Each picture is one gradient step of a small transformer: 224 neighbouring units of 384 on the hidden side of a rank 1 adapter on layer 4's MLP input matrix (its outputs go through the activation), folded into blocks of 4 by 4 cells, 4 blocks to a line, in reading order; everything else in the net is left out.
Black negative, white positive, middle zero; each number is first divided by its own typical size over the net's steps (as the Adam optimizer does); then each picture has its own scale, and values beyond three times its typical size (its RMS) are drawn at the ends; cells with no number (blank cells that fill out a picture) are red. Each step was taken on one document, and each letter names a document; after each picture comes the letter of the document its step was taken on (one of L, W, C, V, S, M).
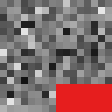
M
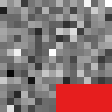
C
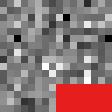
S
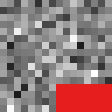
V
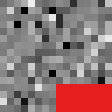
C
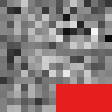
S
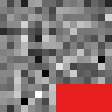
V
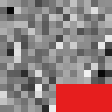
V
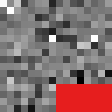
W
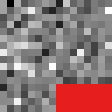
M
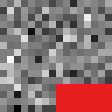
S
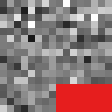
M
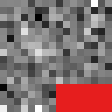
M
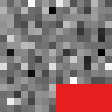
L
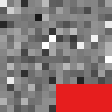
W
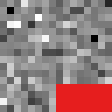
C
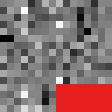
L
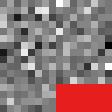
L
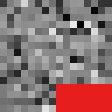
S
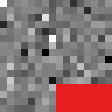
W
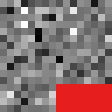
C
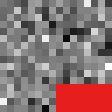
C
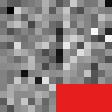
C
